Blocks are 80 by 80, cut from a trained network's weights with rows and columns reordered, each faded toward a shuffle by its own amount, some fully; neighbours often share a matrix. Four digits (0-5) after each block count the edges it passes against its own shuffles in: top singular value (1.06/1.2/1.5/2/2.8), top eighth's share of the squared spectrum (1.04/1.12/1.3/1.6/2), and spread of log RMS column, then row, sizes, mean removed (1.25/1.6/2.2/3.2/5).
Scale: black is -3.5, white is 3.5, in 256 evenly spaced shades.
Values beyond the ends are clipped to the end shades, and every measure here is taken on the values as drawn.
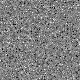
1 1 0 0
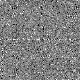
3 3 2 1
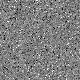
0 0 0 0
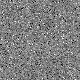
0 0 0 0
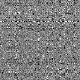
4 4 2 2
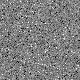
0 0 0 0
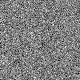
2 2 0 0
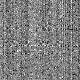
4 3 1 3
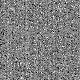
2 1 0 0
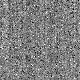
2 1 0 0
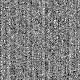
3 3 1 1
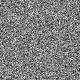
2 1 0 0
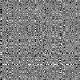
4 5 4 2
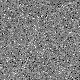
0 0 0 0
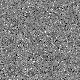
0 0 0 0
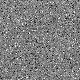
1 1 0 0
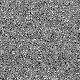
1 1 0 0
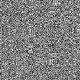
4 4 2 2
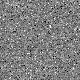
1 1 0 0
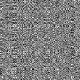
4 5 3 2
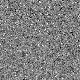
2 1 0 0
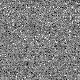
2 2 1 0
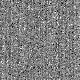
2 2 0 0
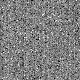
2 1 0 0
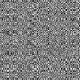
5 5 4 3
